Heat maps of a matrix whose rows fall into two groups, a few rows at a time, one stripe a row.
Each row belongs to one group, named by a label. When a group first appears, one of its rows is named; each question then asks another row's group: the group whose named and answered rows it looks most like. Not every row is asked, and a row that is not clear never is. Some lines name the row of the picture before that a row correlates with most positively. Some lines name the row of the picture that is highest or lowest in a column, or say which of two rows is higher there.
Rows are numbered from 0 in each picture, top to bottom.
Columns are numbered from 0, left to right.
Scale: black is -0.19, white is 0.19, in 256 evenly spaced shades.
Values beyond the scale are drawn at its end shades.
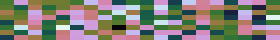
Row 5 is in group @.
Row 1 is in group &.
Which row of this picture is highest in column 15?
0
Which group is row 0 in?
@
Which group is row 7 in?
&
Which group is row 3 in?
&
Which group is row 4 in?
&
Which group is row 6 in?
&
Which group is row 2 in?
&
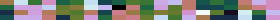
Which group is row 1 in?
@
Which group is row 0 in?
@
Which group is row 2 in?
&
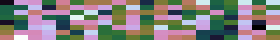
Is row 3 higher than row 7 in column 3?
No
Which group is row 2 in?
@
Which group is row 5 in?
&
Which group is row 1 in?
&
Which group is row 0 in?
&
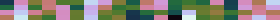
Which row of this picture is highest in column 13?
3
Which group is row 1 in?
@
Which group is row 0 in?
@
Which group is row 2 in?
@
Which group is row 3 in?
@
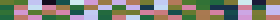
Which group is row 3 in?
&
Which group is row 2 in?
@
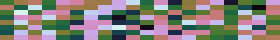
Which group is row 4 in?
@
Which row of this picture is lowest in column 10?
5
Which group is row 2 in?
@
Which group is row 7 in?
@
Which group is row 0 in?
&
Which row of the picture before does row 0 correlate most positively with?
3
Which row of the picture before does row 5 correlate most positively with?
0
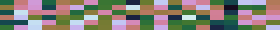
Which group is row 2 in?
@
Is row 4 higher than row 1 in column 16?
Yes
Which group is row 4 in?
&
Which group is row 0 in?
@
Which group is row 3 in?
@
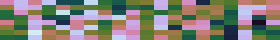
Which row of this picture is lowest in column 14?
0
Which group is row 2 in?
@
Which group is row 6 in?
&
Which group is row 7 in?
&
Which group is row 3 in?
&
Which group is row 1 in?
@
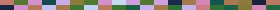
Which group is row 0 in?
&
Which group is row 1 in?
@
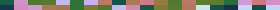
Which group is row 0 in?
@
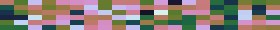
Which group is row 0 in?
&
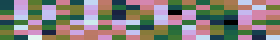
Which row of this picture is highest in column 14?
7
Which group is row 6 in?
&
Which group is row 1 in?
@
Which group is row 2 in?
@
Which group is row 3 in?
@
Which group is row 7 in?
&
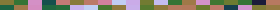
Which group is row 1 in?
&
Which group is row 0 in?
&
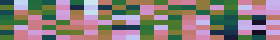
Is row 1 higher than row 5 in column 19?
Yes
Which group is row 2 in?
@
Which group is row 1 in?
@
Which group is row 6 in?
&
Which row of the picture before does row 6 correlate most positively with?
0
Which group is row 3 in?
&
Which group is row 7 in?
&
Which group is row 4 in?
&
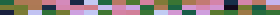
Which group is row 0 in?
@
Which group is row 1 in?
&
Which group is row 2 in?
&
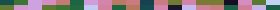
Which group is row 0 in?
&
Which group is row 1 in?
@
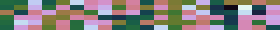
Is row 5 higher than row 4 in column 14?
Yes
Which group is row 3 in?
@
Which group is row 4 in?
@
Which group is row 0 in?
&
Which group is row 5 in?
@
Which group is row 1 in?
&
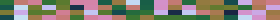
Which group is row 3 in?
@
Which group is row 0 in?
&
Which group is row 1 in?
@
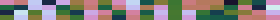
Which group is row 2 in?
@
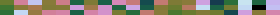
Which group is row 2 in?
@
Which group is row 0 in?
&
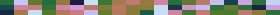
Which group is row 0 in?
@
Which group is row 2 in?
&
